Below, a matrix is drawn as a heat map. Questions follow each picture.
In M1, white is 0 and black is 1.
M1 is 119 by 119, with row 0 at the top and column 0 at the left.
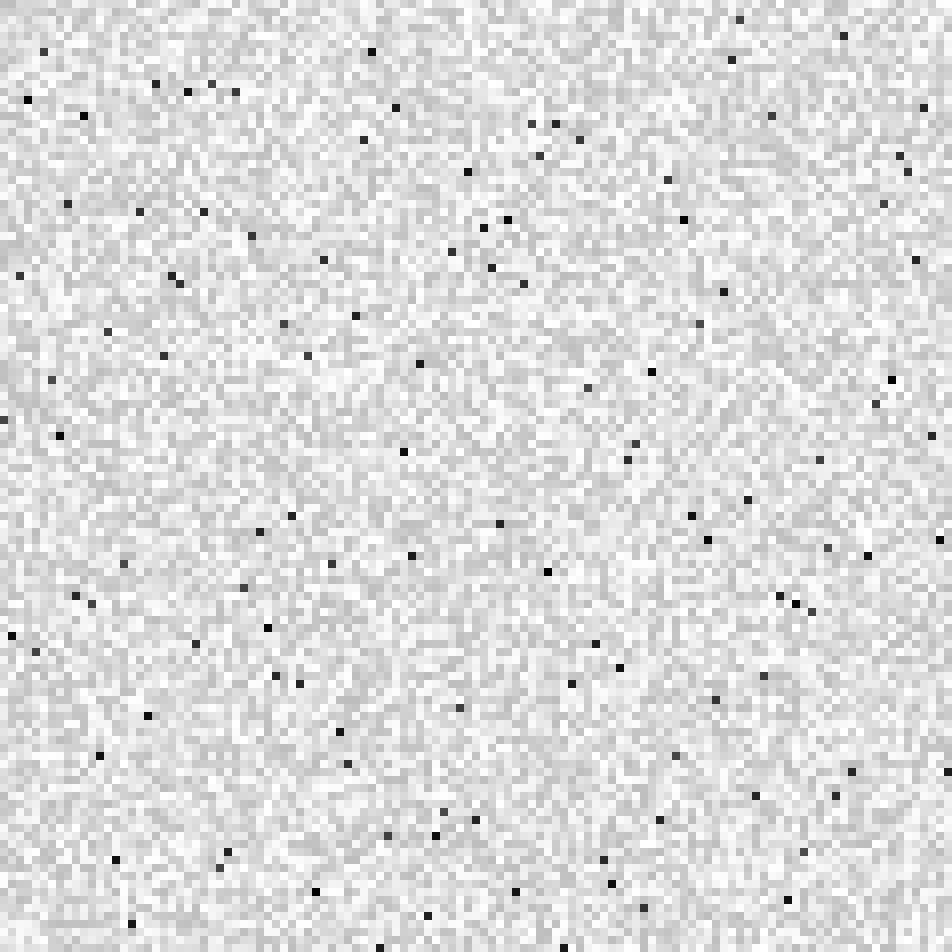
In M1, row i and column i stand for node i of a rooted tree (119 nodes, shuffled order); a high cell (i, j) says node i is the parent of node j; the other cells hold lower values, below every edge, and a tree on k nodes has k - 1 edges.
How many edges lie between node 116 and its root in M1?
5
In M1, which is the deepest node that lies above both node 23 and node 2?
75
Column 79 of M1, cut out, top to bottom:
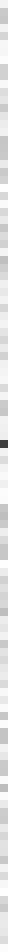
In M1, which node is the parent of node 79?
55
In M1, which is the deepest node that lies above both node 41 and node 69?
70
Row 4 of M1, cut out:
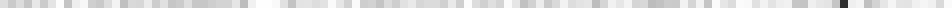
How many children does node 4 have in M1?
1
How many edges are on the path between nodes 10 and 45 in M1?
3
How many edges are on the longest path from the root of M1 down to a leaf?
12
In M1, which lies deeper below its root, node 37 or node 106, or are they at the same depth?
node 37
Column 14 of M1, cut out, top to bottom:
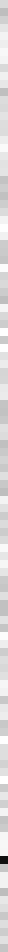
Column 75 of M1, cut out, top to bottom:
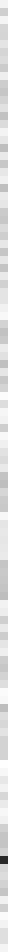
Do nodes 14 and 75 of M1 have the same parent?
yes
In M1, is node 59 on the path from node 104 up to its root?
no
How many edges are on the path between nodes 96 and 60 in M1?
3
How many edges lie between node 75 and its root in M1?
1
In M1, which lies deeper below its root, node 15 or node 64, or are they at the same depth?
node 64
